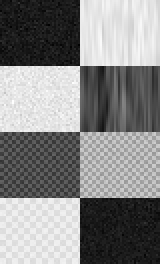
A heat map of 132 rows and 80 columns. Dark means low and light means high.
It is made of 4 by 2 panels. Panel 1,1: very low, fine-grained, faint in contrast. Panel 1,2: very high, streaked downward, faint in contrast. Panel 2,1: very high, fine-grained, faint in contrast. Panel 2,2: low, streaked downward. Panel 3,1: low, checkered. Panel 3,2: high, checkered. Panel 4,1: very high, checkered, faint in contrast. Panel 4,2: very low, fine-grained, faint in contrast.
